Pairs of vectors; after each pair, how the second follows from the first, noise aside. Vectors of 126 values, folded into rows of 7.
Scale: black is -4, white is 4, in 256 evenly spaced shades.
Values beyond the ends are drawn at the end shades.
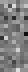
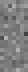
shrunk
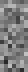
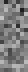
reversed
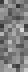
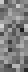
negated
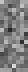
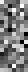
scaled up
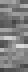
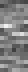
reversed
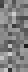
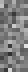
negated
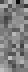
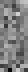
reversed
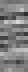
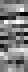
scaled up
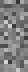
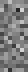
reversed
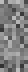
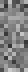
reversed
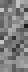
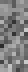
reversed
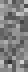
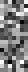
scaled up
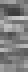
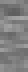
shrunk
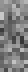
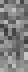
reversed
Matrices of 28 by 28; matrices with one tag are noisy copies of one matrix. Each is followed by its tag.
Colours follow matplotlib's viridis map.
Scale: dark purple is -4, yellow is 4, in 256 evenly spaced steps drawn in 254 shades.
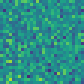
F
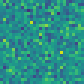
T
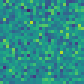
T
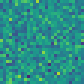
F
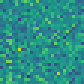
F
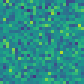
T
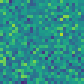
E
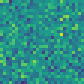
E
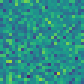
F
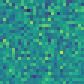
T
